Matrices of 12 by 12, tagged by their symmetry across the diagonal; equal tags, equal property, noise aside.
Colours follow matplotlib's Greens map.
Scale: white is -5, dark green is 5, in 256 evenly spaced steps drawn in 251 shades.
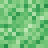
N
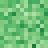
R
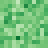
R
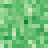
R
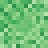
N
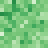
N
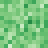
R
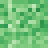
R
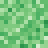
N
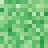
R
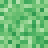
N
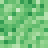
N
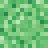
N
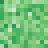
R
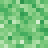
R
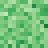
R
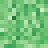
R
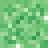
N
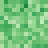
R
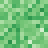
N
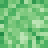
N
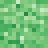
R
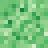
N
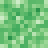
N
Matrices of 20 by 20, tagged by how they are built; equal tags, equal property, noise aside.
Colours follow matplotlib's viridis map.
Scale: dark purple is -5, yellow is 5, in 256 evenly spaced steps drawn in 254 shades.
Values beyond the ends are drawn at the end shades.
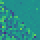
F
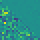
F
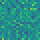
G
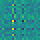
G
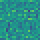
G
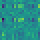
G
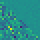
F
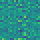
G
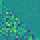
F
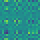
G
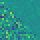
F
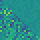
F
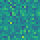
G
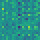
G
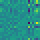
G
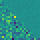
F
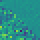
F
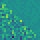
F
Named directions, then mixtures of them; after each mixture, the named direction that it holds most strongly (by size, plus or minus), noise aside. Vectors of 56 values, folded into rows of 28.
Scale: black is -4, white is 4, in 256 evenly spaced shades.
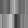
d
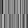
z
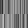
z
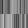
d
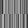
z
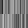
z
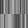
d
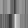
d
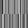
z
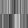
d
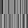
z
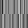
z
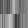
d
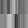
d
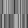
z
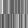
z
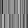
z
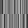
z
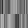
d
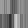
d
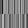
z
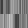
d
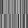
z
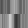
d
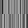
z
